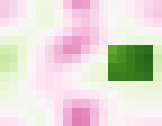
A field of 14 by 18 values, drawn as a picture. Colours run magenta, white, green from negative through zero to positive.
Odd patch: higher, in the middle right. Ninth with the highest average: middle right. Stripes: none. Grain: blotchy. Calmest part: bottom right. Average level on the scale: 50%.
